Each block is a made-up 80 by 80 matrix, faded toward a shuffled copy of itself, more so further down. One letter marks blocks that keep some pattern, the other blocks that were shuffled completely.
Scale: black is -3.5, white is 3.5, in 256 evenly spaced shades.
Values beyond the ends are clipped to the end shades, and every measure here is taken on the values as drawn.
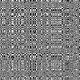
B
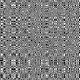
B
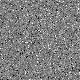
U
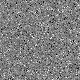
U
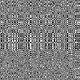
B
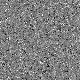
U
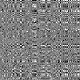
B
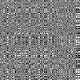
B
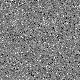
U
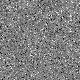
U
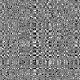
B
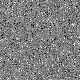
U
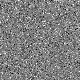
U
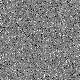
U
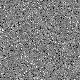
U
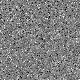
U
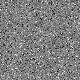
U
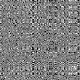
B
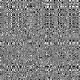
B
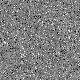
U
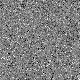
U
